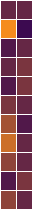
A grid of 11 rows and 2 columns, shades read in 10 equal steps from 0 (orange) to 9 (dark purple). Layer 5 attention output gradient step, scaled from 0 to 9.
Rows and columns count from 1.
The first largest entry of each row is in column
1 2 1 1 1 2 2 2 2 1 2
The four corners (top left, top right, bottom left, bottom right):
7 7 5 7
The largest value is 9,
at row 2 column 2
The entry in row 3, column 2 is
7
